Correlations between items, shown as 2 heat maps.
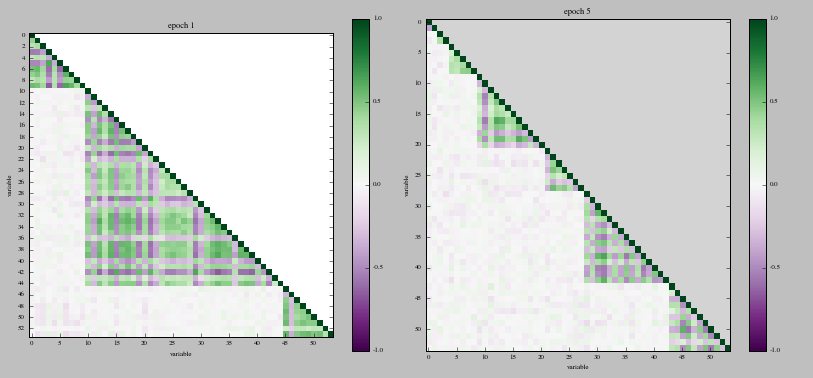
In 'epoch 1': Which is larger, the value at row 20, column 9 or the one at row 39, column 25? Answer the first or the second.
the second
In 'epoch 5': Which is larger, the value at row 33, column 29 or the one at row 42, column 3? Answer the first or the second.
the first
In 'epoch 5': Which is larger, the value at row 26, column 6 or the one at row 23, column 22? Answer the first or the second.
the second
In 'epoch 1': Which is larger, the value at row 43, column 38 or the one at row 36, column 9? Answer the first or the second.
the first
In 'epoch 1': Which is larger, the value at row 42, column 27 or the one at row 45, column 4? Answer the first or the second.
the second
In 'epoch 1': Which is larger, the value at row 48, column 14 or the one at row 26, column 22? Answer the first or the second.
the first
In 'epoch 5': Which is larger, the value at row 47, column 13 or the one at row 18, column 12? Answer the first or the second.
the first
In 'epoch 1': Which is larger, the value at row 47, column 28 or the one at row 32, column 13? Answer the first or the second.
the second
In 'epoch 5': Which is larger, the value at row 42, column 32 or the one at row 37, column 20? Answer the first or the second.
the first
